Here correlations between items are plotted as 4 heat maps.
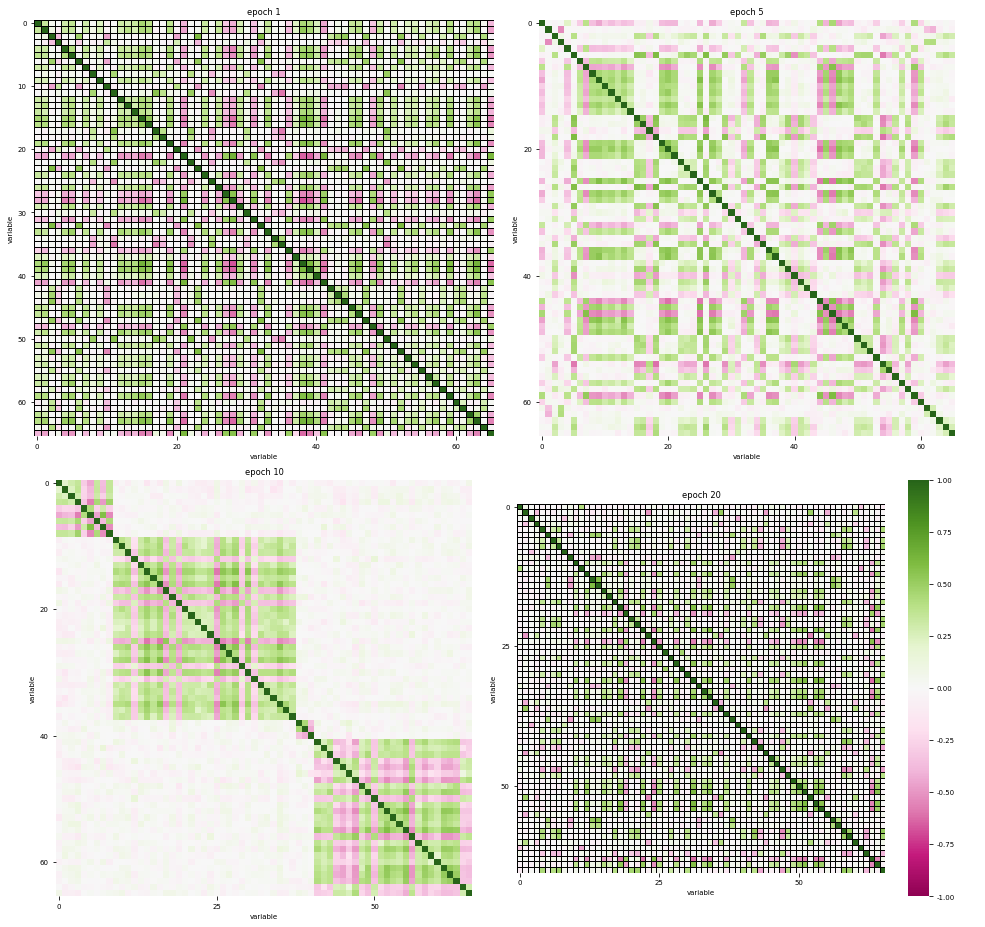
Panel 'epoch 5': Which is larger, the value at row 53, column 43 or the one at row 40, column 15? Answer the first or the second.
the first
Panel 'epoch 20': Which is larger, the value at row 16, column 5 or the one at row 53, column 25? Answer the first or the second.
the second
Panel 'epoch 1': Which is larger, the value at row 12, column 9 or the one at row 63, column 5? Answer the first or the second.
the second
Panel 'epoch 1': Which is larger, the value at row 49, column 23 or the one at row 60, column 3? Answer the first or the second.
the first
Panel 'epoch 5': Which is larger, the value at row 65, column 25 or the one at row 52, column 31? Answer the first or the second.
the second
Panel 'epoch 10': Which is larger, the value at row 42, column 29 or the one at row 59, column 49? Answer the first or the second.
the second
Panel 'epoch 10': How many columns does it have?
66
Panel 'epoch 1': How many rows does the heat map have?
66
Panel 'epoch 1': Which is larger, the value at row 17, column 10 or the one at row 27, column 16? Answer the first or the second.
the first
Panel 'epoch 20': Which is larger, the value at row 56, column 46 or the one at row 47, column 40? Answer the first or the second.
the first
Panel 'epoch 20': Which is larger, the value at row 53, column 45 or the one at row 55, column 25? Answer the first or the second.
the first
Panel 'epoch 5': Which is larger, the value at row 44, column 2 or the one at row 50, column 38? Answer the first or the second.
the second
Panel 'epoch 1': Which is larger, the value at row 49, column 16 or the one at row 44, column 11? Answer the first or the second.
the first
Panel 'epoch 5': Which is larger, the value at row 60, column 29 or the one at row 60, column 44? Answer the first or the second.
the first
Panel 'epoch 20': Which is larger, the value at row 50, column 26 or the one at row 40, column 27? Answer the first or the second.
the second
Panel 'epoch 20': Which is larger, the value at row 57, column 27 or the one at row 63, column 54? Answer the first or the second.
the first
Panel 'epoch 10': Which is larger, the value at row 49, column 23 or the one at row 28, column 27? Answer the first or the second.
the second
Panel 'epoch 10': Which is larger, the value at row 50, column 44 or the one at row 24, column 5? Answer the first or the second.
the first
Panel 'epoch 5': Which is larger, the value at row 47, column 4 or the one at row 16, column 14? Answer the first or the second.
the second
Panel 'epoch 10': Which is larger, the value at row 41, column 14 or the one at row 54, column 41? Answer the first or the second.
the second
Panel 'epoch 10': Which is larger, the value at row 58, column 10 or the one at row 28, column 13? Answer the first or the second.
the second
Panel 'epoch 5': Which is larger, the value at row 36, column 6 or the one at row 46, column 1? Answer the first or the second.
the first
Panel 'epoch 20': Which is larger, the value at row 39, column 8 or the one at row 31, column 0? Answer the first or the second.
the first
